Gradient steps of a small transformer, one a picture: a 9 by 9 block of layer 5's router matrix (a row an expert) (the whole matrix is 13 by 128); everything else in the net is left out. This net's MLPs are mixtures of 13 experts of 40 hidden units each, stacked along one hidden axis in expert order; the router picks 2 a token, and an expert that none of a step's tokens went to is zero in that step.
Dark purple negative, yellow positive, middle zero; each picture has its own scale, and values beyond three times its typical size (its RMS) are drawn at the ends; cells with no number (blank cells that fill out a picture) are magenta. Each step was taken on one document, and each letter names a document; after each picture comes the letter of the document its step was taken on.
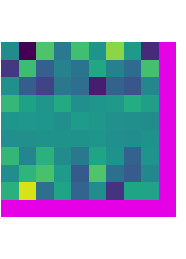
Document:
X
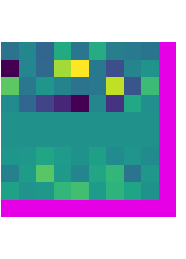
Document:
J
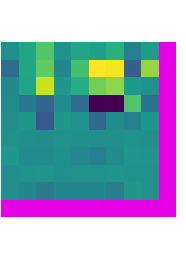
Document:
J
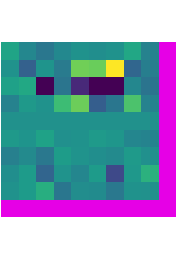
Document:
J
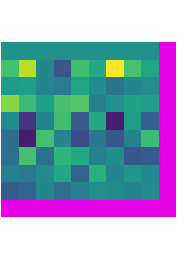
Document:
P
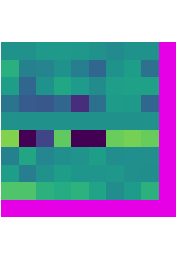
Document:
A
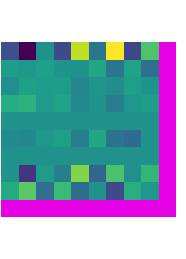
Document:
X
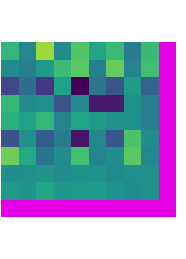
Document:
J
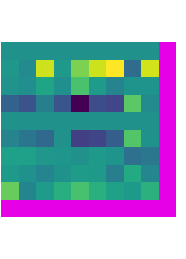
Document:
A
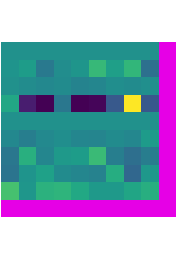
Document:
A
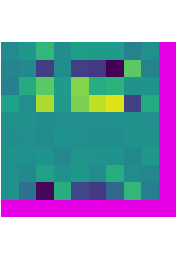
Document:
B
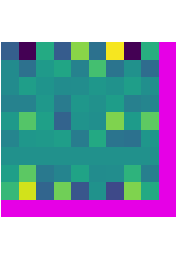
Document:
X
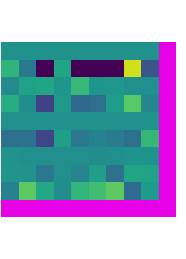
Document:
B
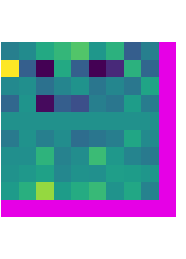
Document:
J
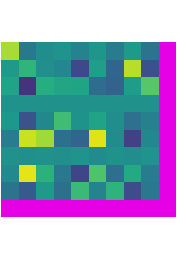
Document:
X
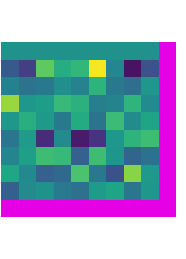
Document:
P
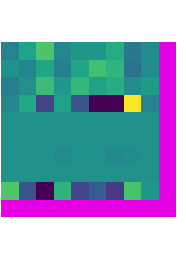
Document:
B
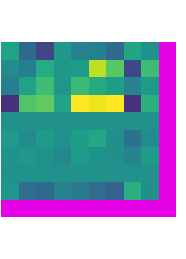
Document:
B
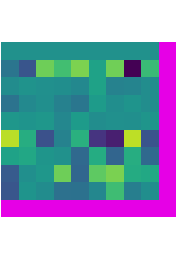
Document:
P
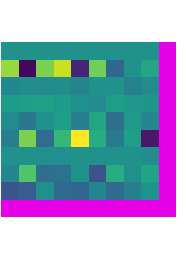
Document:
P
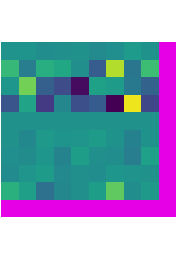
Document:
B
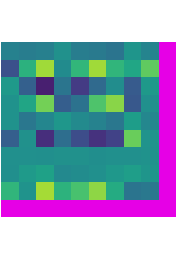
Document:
J
